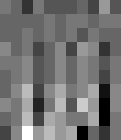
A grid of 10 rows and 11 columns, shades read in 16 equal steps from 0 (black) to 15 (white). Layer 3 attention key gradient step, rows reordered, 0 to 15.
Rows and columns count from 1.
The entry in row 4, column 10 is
3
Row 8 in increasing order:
0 2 5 7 7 8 8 9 10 11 12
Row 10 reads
4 8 15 9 11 9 10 0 6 3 7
